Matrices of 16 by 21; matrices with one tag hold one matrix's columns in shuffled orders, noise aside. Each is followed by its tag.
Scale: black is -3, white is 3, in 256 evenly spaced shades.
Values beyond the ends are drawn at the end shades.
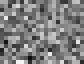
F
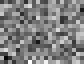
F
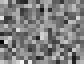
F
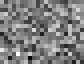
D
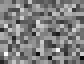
D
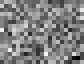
D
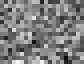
F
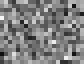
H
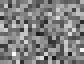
D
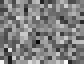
F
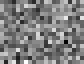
F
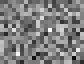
D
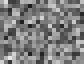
H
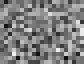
D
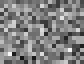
D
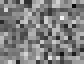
H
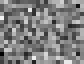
H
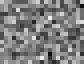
H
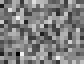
H
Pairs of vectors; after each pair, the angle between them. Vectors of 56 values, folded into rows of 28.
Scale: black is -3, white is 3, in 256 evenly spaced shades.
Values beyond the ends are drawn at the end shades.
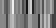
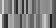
partly aligned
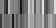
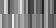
nearly opposite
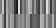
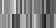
orthogonal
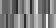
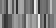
partly aligned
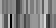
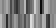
partly aligned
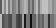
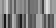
partly aligned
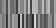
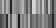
partly aligned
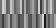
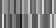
orthogonal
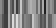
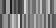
orthogonal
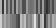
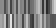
orthogonal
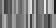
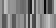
nearly opposite
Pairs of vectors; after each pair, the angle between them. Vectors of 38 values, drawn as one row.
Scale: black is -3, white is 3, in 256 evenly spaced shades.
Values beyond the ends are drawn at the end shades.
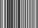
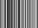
nearly parallel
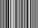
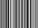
nearly parallel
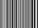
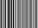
partly opposed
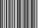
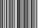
nearly parallel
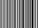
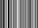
orthogonal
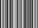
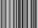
partly opposed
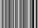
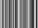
nearly parallel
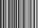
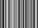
partly aligned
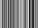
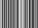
nearly parallel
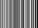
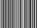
nearly opposite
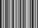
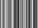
partly opposed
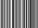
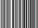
nearly parallel
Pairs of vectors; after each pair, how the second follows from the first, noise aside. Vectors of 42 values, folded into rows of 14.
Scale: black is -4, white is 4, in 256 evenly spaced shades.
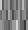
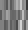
shuffled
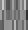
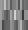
shuffled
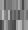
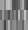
reversed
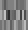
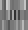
shuffled
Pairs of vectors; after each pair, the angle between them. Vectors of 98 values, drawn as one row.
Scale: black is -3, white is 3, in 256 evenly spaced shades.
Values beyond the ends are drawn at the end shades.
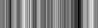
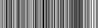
partly aligned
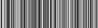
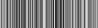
orthogonal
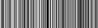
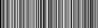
orthogonal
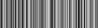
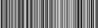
partly aligned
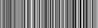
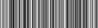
partly aligned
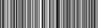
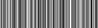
orthogonal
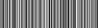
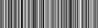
orthogonal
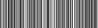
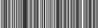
orthogonal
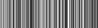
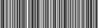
orthogonal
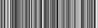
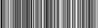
partly aligned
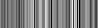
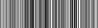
nearly opposite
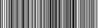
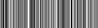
partly opposed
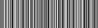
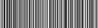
nearly opposite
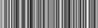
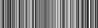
partly opposed
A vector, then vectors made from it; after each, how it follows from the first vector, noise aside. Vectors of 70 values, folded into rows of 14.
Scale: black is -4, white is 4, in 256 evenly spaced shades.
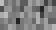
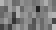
reversed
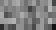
wrapped around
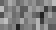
wrapped around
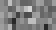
wrapped around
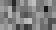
wrapped around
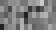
wrapped around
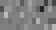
partly zeroed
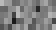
reversed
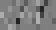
partly zeroed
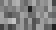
wrapped around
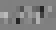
partly zeroed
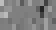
partly zeroed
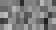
wrapped around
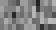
wrapped around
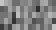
reversed
